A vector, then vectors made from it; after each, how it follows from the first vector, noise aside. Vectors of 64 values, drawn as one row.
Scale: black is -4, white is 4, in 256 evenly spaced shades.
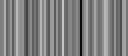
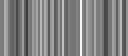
sign-scrambled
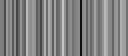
sign-scrambled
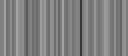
shrunk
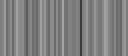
shrunk
